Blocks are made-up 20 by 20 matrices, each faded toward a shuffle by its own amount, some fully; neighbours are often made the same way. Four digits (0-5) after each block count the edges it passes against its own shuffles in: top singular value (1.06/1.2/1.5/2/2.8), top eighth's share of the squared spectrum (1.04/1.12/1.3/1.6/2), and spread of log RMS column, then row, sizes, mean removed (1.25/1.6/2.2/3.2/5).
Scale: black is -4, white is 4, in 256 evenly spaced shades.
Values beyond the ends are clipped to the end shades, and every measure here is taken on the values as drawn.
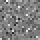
0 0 0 0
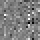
2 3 2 0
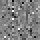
1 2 1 0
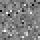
1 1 0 0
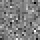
0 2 0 0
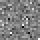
0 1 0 0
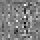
2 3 3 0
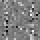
1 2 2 0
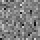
1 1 1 0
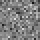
0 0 0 0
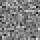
2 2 0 0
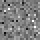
0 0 0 0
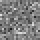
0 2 0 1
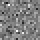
0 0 0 0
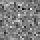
1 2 0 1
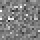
2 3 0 1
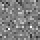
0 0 0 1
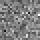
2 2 0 0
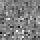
2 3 0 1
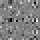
3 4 1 1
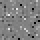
0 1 0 0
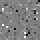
0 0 0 0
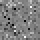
0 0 1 0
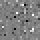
1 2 0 0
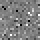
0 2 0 0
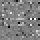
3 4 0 2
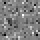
2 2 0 0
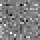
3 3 1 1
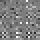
3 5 2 2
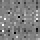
2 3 1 0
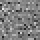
1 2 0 0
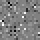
2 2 1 0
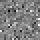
2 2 0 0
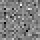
2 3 0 0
